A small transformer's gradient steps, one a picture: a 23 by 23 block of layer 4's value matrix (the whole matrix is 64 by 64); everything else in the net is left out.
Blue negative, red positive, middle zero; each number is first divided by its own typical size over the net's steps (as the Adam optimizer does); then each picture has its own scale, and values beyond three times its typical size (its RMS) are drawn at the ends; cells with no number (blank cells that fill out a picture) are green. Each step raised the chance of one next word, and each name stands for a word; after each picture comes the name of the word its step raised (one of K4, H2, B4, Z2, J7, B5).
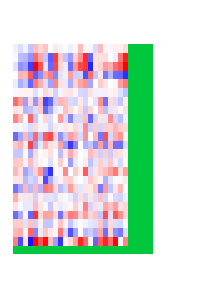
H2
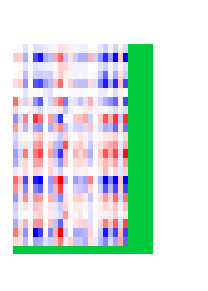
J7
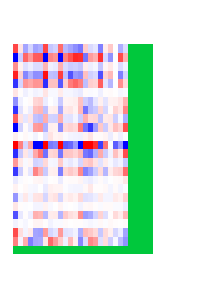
H2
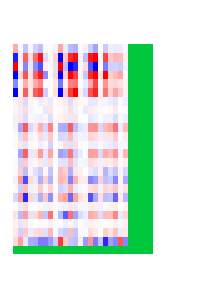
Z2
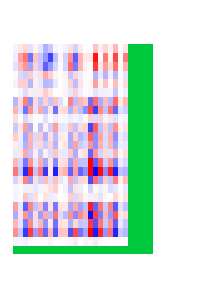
H2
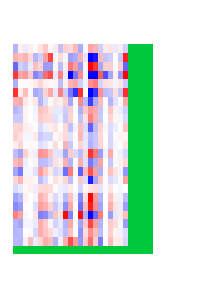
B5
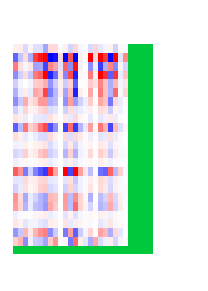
Z2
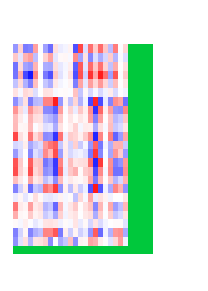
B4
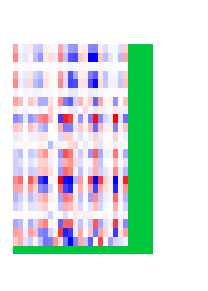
J7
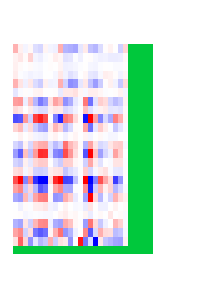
J7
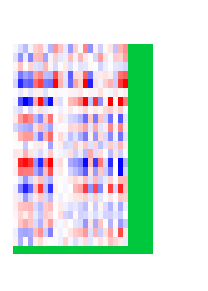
B4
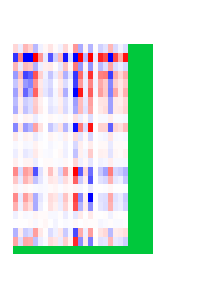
Z2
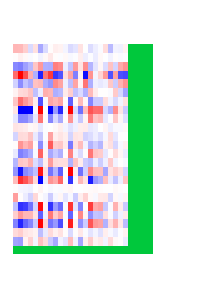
B5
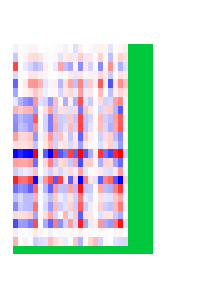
B4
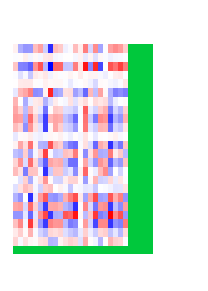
H2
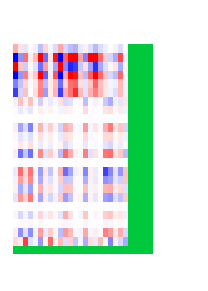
Z2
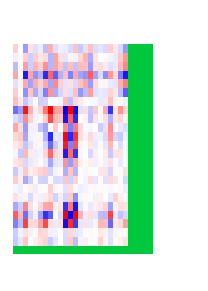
B5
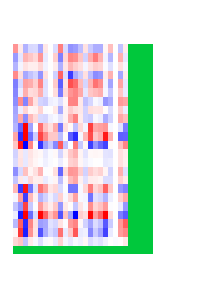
H2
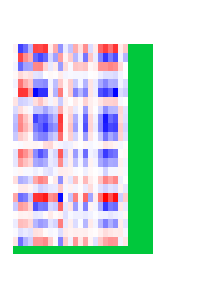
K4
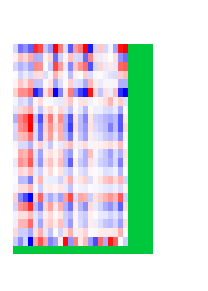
K4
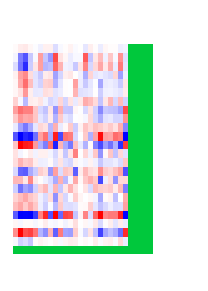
H2
